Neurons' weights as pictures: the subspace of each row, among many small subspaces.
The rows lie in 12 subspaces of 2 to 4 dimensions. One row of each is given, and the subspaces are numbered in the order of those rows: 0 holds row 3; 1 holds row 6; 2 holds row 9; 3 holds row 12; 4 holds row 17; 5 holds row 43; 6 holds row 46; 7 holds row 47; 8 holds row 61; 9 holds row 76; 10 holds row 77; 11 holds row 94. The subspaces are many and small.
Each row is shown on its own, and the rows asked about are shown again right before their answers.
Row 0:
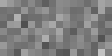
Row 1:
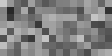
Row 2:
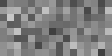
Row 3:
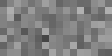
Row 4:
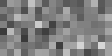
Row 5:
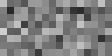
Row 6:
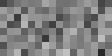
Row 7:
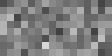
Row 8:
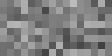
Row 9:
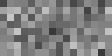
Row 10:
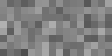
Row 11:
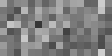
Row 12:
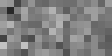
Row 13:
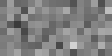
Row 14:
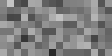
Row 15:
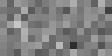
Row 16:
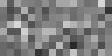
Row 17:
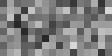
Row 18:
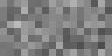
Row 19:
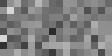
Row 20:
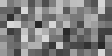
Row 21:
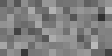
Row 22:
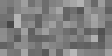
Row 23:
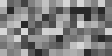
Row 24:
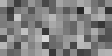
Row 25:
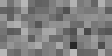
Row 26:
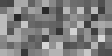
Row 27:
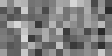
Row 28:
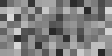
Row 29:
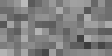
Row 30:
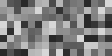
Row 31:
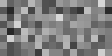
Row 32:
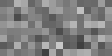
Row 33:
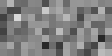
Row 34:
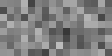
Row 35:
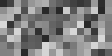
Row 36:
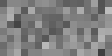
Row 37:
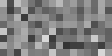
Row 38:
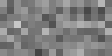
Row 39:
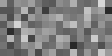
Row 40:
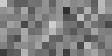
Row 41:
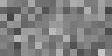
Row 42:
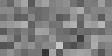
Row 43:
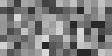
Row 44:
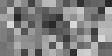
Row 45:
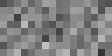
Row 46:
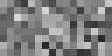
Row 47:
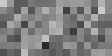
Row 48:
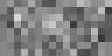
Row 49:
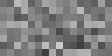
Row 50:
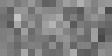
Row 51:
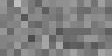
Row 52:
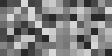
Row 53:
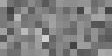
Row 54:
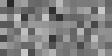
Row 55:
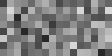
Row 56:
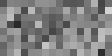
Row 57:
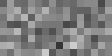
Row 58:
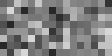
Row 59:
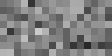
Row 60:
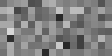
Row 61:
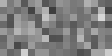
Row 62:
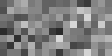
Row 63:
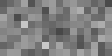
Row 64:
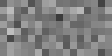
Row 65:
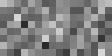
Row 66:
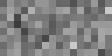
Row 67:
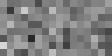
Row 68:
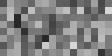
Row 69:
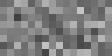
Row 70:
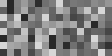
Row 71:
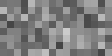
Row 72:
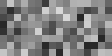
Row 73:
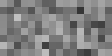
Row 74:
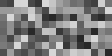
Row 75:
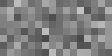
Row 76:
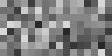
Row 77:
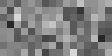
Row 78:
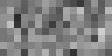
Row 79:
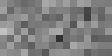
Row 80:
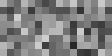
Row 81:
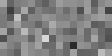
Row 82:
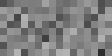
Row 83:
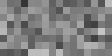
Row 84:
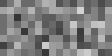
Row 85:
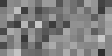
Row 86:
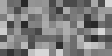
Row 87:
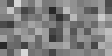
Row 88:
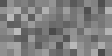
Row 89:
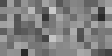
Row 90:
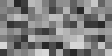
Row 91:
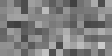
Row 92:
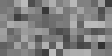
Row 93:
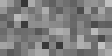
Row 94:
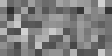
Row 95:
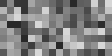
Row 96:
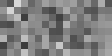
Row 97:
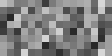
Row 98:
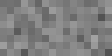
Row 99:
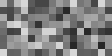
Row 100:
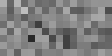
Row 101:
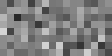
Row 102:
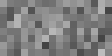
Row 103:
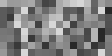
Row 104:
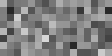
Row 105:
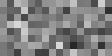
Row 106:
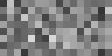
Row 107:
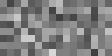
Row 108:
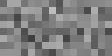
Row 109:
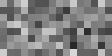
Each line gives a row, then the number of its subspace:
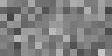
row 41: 2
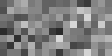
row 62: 11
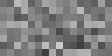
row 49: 4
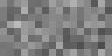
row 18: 6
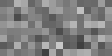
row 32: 4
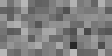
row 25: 5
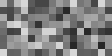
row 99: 5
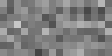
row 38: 11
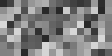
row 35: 7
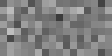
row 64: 11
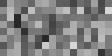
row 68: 4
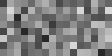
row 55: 0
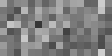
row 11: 9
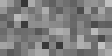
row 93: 9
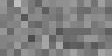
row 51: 3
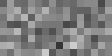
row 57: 2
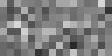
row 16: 11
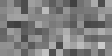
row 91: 6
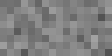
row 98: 8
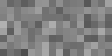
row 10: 7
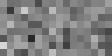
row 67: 8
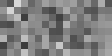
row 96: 3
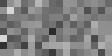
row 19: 3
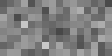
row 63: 1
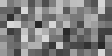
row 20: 9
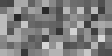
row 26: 7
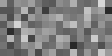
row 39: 11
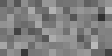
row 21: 8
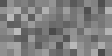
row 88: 2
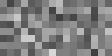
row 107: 3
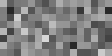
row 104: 0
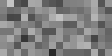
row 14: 3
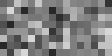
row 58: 8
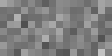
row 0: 1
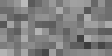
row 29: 7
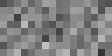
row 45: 1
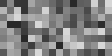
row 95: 10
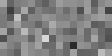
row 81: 0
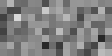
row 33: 7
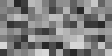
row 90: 5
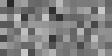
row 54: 8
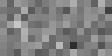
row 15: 4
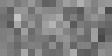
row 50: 10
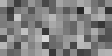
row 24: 0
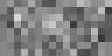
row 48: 10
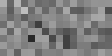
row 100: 8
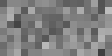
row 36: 6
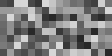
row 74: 3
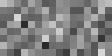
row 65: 1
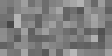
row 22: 10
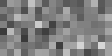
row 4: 7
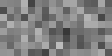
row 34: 1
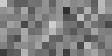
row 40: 7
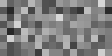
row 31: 11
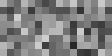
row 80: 5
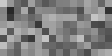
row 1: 3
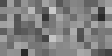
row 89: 8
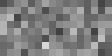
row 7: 9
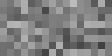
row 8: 6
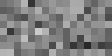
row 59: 7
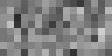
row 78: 10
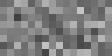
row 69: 4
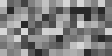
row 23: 11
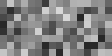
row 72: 7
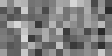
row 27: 10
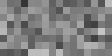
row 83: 9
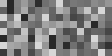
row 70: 8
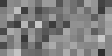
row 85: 9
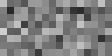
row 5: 11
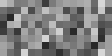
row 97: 9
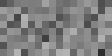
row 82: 1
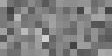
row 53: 0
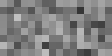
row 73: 5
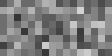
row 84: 5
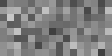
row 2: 2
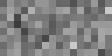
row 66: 4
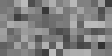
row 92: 6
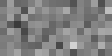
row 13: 4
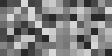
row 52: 3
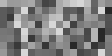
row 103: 10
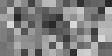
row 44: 10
